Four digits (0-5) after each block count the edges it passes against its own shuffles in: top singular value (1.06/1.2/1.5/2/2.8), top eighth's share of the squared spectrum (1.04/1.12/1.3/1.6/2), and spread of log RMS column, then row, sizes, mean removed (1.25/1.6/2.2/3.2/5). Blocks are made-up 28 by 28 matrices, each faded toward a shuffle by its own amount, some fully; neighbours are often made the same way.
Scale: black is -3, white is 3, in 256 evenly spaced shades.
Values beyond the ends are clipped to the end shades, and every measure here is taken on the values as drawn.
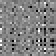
4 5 2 2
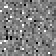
1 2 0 0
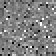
1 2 0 0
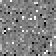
2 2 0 0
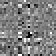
4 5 2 2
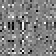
4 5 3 2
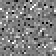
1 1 0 0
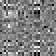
4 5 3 2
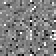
3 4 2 1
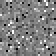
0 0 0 0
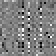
4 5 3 2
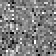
2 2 2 0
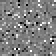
0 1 0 1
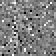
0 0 0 0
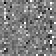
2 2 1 0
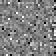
1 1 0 0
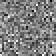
2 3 1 0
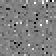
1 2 1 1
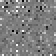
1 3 1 2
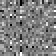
3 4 3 1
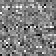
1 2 0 2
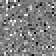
1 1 0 0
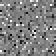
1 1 0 0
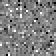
0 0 0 0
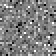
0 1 0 0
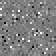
0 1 0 0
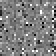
2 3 1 0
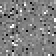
1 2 1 0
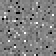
0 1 0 0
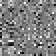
3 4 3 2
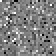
1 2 0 0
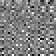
4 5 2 2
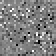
0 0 0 0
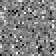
0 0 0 0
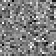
3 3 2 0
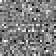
2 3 1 2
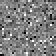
1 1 0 0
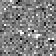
1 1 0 0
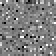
2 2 0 1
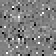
2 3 0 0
